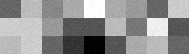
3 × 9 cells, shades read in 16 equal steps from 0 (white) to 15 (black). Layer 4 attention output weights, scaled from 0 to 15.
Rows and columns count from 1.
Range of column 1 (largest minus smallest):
6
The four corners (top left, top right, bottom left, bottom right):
9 3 4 9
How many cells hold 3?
4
